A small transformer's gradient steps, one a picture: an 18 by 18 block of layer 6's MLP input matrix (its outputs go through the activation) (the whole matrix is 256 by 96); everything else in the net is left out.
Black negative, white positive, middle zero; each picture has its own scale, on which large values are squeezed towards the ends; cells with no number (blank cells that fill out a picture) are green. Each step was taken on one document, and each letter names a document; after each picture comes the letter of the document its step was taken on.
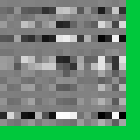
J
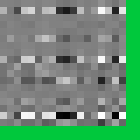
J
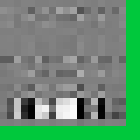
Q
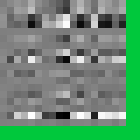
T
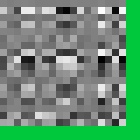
J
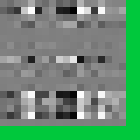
Q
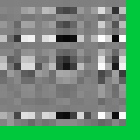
J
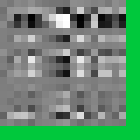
T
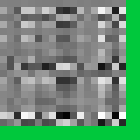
J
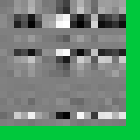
T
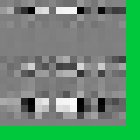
Q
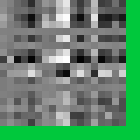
T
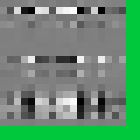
Q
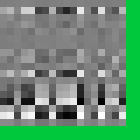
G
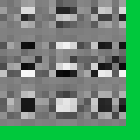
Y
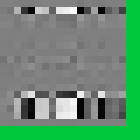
Q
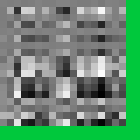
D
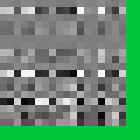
G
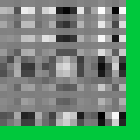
J
